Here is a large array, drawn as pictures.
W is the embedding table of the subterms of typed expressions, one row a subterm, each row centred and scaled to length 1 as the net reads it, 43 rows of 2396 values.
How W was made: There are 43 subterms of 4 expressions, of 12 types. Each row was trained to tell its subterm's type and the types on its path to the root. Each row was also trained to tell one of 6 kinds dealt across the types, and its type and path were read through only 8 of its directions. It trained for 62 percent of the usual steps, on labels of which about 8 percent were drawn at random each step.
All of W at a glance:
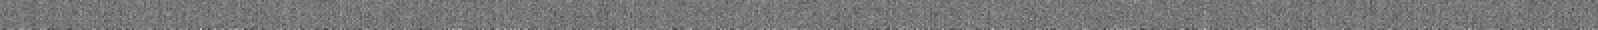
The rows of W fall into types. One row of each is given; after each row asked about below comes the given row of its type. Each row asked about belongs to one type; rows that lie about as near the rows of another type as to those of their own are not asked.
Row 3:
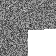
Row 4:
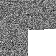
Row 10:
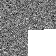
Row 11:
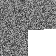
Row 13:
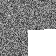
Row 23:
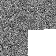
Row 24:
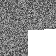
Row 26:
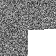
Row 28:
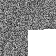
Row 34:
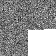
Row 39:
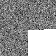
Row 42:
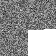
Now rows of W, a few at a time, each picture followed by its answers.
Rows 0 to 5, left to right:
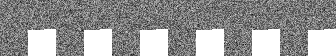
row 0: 13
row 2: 10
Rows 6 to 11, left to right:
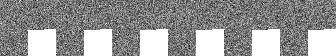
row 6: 4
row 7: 28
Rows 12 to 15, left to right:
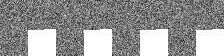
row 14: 39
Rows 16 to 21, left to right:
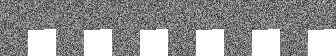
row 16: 3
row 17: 42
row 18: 34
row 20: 34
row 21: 10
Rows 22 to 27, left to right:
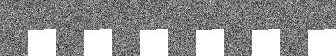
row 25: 26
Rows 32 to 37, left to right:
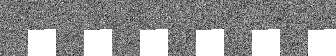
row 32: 26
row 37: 11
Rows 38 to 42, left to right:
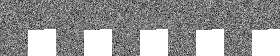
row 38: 3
